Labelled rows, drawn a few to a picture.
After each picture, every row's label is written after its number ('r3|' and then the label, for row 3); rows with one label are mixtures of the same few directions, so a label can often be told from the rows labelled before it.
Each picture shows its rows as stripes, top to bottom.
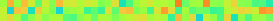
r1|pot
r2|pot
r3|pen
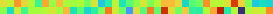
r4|pot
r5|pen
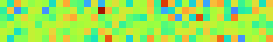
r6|pen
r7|pot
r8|pen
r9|pot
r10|pen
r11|pen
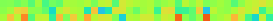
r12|pot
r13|pen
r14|pot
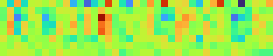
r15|pen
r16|pot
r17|pot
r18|pot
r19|pot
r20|pen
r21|pot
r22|pot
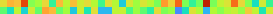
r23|pot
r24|pot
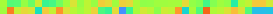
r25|pot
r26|pot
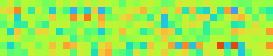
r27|pot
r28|pen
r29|pen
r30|pot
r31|pot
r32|pen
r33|pen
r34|pen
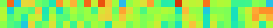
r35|pot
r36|pot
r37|pot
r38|pot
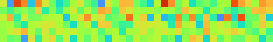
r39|pot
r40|pot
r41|pen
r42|pen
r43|pot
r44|pot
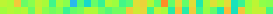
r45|pen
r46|pen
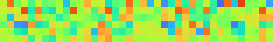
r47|pen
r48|pot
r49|pot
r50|pot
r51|pen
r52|pot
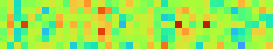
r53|pen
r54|pot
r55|pot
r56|pot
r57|pot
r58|pot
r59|pen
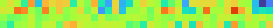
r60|pot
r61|pot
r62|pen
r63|pen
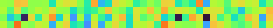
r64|pen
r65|pen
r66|pot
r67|pen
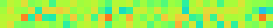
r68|pen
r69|pot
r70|pot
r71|pen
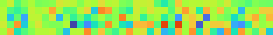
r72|pot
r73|pen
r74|pot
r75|pen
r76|pen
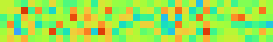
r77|pen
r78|pot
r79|pen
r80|pot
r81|pen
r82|pot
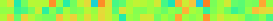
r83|pen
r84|pot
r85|pot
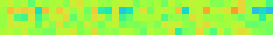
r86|pen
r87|pot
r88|pot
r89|pot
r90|pen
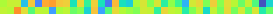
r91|pot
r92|pen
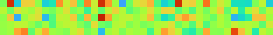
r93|pot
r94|pen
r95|pot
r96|pen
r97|pot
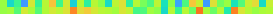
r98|pot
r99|pen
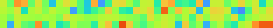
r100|pen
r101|pen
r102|pen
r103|pot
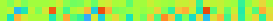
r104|pen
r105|pen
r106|pen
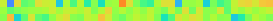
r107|pot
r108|pen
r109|pot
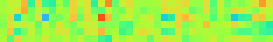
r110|pot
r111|pot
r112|pot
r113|pot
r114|pot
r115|pot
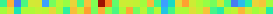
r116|pot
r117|pen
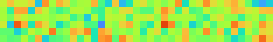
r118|pot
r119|pot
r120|pen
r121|pot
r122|pen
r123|pot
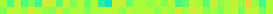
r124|pot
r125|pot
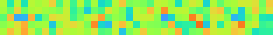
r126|pot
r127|pen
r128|pot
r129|pen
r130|pot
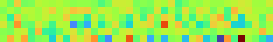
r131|pot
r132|pen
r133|pen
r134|pen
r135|pot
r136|pen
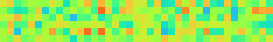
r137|pen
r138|pot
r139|pen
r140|pot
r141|pen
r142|pen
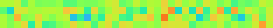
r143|pen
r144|pen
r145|pen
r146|pot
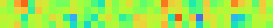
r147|pot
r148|pot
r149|pen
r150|pen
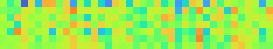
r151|pot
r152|pen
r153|pen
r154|pen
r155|pen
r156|pen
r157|pen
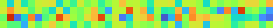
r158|pot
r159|pen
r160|pot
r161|pot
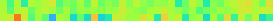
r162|pot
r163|pot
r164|pen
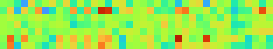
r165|pot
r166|pot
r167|pen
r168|pen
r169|pot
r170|pot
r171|pot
